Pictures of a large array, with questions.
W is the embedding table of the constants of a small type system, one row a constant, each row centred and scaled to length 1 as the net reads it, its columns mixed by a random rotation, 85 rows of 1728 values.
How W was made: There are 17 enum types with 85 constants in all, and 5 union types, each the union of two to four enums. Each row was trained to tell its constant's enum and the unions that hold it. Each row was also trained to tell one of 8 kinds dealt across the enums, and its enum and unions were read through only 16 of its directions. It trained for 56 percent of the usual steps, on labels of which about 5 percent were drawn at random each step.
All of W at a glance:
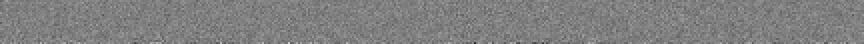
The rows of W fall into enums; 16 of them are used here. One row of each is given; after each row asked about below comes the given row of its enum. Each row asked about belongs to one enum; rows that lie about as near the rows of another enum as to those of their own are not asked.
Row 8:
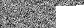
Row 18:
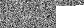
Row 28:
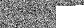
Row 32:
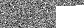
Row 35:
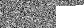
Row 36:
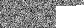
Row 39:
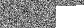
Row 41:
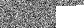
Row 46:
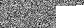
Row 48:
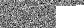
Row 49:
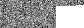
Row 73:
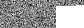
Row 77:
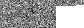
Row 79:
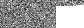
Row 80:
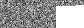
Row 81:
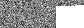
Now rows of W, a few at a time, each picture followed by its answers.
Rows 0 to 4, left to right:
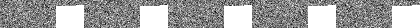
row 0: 18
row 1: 35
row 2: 81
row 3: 73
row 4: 32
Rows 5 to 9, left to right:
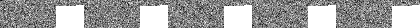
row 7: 77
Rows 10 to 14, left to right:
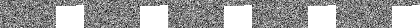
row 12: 18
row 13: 46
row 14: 46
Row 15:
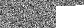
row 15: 73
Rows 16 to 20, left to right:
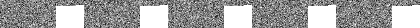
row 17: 35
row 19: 39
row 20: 39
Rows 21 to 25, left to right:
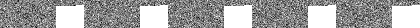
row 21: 77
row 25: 32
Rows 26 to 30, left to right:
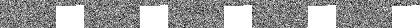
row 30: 81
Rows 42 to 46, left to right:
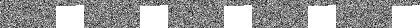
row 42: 36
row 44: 35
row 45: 46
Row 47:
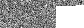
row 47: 36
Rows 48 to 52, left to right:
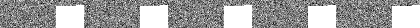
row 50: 49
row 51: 81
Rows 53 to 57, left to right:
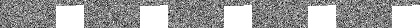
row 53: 18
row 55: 36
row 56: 49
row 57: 48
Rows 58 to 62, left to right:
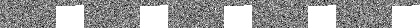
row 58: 36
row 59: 32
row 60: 32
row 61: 73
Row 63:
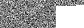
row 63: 73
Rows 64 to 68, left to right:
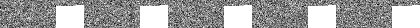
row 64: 79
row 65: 35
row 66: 81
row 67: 73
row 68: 81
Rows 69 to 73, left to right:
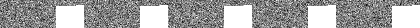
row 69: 49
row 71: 18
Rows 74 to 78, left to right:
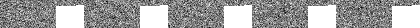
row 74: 49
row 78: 36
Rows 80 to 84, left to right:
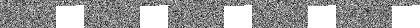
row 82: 41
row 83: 35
